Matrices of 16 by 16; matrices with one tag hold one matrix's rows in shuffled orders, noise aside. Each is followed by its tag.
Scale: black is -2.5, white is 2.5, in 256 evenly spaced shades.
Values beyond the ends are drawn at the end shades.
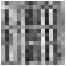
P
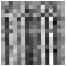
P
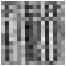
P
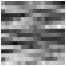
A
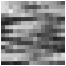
A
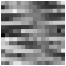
A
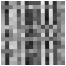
P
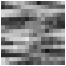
A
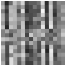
P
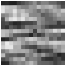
A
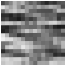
A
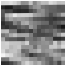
A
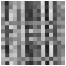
P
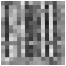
P
